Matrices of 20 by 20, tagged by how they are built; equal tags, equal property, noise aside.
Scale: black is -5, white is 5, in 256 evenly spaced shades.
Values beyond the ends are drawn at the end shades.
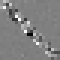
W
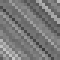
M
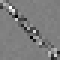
W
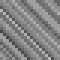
M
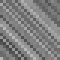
M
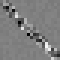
W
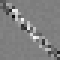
W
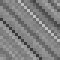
M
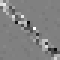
W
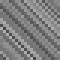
M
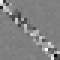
W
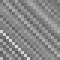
M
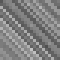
M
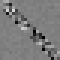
W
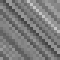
M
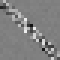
W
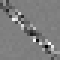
W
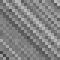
M
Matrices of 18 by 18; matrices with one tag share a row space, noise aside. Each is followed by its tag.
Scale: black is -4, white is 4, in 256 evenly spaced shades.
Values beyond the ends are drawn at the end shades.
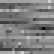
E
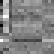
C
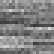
E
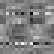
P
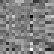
P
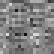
P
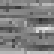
E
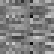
P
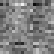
P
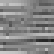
E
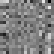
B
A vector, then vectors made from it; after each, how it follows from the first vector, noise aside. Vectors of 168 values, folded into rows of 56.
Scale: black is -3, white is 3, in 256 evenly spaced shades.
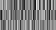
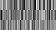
copied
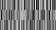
sign-scrambled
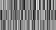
copied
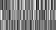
negated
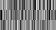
copied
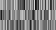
sign-scrambled
